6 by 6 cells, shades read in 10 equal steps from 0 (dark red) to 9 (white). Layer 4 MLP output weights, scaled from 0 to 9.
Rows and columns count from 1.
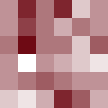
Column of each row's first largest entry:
5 4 5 2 1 2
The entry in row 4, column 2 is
9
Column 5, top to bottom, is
7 4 7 7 5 3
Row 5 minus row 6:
-2 -4 -3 3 2 -1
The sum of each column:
31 24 26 22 33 32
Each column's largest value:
7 9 6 6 7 8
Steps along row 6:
up down down up up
